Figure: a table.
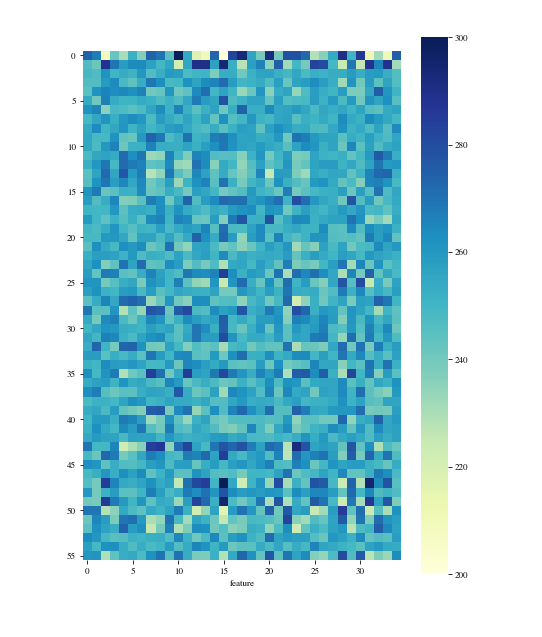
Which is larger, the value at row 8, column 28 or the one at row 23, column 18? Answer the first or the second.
the first
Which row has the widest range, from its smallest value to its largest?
0
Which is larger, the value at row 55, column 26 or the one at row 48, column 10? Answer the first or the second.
the second
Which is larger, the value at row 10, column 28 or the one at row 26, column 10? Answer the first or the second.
the second
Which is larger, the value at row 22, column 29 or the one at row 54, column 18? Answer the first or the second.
the first
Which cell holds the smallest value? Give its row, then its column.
0, 15
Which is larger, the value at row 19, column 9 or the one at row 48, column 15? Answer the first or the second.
the second
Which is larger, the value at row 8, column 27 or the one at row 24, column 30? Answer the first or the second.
the first
